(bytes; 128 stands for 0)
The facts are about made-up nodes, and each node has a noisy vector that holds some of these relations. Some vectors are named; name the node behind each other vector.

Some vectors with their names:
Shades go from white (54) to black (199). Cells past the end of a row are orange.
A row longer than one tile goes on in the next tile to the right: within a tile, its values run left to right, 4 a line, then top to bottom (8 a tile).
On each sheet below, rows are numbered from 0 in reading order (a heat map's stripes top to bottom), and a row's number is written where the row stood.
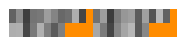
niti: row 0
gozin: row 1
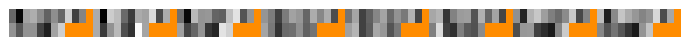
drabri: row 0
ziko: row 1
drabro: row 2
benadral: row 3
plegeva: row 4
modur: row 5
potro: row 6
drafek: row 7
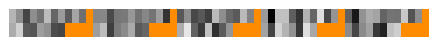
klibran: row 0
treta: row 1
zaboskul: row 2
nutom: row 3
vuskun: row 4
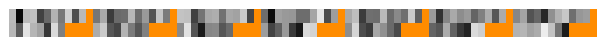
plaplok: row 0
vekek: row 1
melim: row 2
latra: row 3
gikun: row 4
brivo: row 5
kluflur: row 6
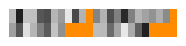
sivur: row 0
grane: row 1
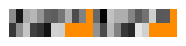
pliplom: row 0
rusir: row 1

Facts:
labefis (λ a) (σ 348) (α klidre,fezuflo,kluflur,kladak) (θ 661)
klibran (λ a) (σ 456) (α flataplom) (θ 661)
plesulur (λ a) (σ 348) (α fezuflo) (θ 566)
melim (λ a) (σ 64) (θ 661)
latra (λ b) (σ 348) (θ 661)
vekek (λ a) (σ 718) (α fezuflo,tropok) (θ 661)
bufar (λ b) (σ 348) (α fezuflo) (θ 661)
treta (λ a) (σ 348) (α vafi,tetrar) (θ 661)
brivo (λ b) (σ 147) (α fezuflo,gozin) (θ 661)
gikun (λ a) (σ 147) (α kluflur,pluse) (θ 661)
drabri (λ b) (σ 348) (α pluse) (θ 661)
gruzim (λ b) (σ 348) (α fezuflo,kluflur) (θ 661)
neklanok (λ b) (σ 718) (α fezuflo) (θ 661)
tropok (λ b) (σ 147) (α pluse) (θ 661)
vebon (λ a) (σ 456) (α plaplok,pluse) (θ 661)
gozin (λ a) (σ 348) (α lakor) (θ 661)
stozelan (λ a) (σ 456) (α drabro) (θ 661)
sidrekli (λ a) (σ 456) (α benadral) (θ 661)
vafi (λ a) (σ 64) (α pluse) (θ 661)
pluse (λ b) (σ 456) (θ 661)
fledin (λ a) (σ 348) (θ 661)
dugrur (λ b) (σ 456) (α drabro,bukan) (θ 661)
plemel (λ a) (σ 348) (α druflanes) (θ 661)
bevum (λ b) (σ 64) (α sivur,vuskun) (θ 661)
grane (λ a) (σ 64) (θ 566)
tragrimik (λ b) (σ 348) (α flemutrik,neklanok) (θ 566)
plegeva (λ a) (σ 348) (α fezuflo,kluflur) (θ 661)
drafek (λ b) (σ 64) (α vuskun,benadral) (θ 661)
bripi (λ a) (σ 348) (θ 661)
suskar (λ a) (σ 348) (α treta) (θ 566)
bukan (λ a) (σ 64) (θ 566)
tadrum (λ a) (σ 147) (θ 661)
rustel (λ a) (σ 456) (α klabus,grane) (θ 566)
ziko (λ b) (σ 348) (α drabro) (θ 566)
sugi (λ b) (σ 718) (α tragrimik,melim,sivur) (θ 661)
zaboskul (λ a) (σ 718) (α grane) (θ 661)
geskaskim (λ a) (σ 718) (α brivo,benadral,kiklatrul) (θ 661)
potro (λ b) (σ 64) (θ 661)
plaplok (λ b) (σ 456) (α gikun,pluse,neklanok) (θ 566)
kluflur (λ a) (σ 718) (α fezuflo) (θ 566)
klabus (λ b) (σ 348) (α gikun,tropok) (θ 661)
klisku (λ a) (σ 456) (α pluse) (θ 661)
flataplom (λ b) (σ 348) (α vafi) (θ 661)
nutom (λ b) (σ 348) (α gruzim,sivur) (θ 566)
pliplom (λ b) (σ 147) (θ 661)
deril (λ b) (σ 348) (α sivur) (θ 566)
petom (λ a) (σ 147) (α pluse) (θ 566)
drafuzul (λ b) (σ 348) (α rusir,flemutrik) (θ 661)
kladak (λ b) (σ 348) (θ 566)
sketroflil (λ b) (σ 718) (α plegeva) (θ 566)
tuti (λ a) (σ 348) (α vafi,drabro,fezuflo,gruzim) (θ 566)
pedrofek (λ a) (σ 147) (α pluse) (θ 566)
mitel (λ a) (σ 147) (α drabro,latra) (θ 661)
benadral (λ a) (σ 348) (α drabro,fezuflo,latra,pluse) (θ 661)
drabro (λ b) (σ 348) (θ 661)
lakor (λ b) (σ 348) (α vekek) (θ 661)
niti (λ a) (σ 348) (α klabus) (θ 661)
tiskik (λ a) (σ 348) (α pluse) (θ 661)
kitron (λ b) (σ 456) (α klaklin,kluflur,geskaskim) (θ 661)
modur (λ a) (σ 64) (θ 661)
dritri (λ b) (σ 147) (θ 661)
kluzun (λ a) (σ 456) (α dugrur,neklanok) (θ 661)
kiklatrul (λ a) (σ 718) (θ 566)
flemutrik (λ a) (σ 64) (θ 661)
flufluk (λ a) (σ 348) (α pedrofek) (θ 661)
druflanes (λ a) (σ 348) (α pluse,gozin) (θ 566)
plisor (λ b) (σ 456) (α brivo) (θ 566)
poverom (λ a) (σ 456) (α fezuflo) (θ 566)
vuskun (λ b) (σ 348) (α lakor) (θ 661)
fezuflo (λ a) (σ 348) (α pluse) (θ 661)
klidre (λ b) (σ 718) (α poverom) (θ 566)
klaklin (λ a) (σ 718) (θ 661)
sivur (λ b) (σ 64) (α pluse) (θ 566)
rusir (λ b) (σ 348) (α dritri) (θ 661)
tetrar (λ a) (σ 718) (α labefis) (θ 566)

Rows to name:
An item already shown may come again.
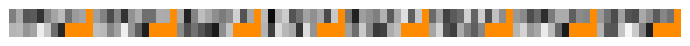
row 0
kluflur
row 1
rustel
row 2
drafek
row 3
plisor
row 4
pluse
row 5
klaklin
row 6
tetrar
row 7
druflanes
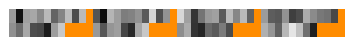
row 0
kitron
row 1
klabus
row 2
mitel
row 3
suskar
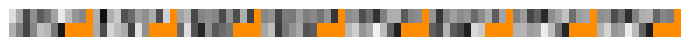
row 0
bukan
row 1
plisor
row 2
tadrum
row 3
treta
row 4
tetrar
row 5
brivo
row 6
kluflur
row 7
tetrar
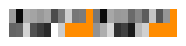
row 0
dritri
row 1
sugi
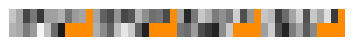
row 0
poverom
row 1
suskar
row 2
bevum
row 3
flemutrik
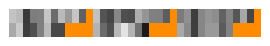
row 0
vafi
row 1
tuti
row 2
plemel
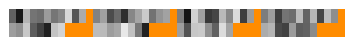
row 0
neklanok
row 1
kluflur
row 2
kladak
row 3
geskaskim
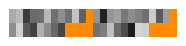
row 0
gikun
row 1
tropok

